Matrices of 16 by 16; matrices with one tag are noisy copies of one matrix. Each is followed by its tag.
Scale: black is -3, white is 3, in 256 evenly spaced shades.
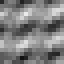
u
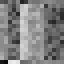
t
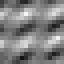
u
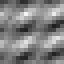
u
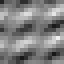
u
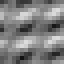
u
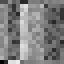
t
